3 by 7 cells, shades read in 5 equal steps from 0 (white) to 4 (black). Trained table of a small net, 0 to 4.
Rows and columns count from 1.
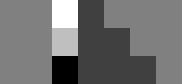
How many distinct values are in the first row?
3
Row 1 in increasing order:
0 2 2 2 2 2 3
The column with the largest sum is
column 4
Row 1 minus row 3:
0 0 -4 0 -1 -1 0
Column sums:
6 6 5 9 8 7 6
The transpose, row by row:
2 2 2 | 2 2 2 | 0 1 4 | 3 3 3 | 2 3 3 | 2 2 3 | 2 2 2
